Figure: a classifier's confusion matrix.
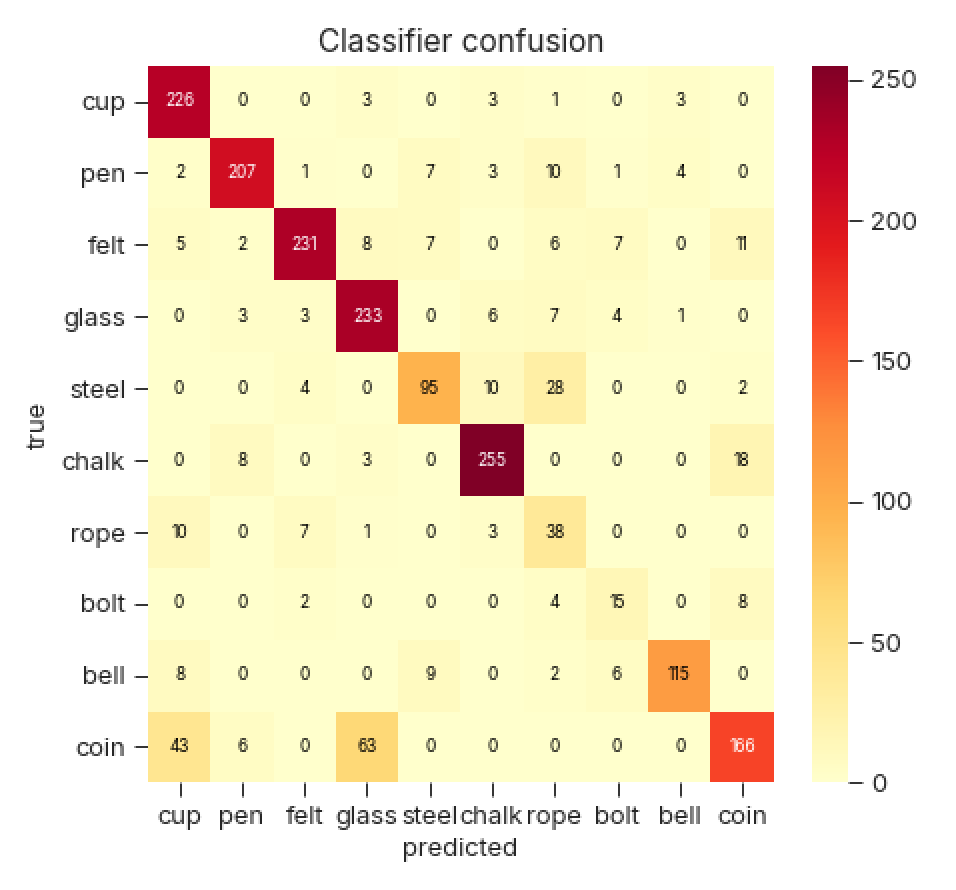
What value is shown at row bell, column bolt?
6
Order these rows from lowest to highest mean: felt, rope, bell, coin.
rope, bell, felt, coin
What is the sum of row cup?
236
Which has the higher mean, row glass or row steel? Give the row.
glass
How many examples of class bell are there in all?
140
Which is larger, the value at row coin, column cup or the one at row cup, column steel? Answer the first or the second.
the first
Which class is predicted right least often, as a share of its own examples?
bolt
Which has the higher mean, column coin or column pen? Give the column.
pen
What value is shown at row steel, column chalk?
10
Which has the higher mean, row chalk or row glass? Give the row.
chalk
